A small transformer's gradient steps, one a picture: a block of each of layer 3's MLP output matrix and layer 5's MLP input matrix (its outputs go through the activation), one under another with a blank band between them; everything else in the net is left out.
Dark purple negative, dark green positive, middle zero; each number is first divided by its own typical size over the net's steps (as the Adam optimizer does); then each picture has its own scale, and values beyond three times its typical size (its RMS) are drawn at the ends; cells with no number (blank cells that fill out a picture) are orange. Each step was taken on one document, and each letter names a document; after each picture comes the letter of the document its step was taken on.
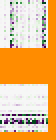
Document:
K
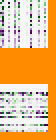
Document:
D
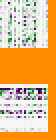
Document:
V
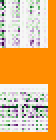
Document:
D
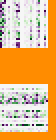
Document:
D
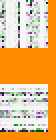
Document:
D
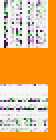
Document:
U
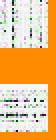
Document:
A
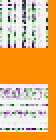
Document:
V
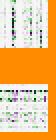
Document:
A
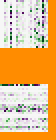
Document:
U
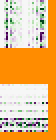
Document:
K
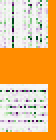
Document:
A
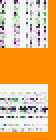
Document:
D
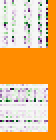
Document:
A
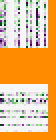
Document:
D
